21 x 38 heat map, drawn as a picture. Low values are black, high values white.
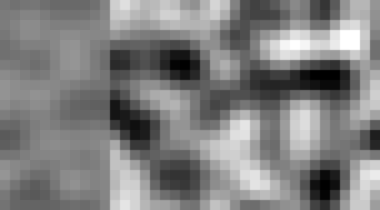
Histogram: bell-shaped. Lone odd cells: none. Seam: vertical, 30% of the way across, the left part calmer. Average level on the scale: 50%. Slope: none. Ninth with the highest average: top right.
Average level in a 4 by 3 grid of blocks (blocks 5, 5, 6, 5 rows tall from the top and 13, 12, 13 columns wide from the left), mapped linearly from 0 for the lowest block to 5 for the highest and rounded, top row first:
3 4 5 | 2 0 0 | 2 3 4 | 3 3 3
